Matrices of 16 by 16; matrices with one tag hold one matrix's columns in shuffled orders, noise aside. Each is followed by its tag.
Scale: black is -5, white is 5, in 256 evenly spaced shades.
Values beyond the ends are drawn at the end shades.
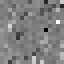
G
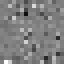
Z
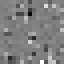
Z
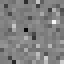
G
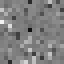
G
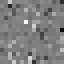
G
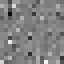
Z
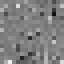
Z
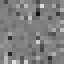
Z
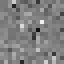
G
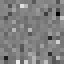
Z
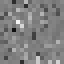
G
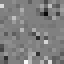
Z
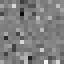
Z
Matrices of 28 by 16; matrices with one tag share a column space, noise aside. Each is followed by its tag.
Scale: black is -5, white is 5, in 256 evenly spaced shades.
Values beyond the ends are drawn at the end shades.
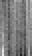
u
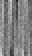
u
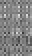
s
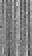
u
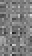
s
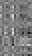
s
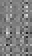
s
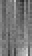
u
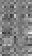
s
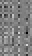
s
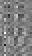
s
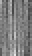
u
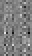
s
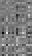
s
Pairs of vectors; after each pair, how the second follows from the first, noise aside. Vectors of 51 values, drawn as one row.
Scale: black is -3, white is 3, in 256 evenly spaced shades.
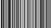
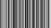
wrapped around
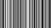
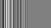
partly zeroed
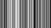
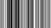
negated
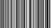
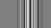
partly zeroed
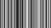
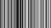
copied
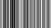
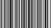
shuffled
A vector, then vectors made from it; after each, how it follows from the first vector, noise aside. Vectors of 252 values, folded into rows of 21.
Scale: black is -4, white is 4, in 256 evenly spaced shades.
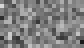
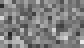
negated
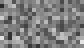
negated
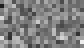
negated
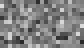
copied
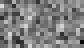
copied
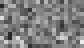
negated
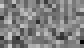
copied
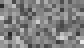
negated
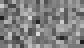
copied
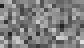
negated
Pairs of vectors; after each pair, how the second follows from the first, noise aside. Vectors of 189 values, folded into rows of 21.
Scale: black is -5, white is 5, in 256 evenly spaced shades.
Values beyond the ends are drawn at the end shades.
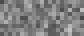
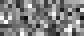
scaled up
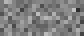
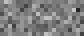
copied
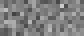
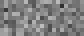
negated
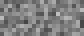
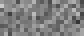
shuffled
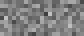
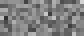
negated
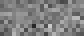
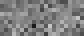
copied
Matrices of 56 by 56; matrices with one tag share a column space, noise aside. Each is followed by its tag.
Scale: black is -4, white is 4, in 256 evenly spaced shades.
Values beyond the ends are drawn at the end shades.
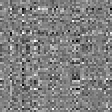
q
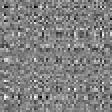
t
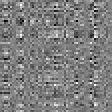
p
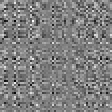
p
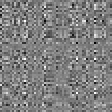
p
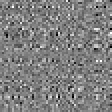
t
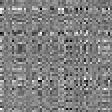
q
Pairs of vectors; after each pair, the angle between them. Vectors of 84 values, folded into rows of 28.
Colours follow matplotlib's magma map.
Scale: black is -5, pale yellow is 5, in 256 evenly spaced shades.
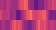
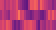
nearly opposite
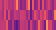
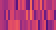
nearly opposite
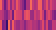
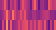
partly opposed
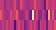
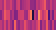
nearly opposite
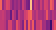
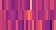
nearly parallel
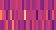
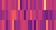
orthogonal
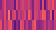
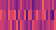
partly aligned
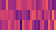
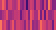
orthogonal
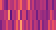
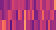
orthogonal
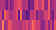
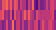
partly opposed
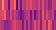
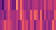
nearly opposite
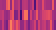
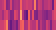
nearly opposite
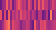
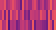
partly opposed
